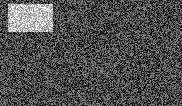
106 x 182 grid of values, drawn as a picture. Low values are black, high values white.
Average level on the scale: 30%. Odd patch: higher, in the top left. Stripes: none. Ninth with the highest average: top left.
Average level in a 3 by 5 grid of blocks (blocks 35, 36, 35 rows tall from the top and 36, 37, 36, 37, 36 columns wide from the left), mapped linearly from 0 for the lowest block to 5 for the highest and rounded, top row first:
53000
00000
00000
